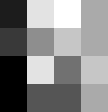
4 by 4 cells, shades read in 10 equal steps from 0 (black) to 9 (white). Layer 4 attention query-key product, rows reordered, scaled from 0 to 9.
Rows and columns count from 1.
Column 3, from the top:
9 7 4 3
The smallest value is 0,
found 2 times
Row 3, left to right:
0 8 4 7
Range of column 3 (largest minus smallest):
6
